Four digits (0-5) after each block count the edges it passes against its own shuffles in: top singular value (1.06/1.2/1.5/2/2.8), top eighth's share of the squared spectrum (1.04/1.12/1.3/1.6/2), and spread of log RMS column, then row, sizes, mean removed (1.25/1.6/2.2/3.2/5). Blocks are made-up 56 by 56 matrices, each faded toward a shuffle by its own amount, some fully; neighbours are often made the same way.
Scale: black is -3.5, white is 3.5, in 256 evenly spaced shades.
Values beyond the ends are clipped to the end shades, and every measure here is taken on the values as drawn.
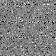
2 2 0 2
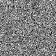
2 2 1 0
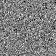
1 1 0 0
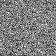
0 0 0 0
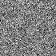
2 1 0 0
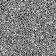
1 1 0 0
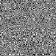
3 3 1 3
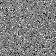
0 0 0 0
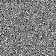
2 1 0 0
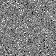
0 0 0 0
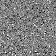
2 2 0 1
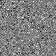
1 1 0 1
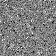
0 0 0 0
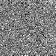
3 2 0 1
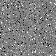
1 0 1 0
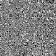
3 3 1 1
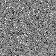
2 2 0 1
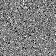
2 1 0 0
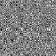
4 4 2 2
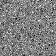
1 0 0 0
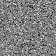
2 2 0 0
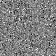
2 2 0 1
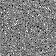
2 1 0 0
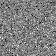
0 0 0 1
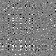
4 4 2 2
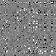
4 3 2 2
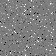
0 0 0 0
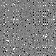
4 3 2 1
